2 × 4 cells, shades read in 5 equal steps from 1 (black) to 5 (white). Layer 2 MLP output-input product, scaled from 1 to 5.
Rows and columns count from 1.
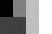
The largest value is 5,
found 2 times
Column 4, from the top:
5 5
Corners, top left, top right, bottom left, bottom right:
1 5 2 5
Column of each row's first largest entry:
4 4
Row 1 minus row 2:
-1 1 0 0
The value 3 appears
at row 1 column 2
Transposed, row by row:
1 2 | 3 2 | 4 4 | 5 5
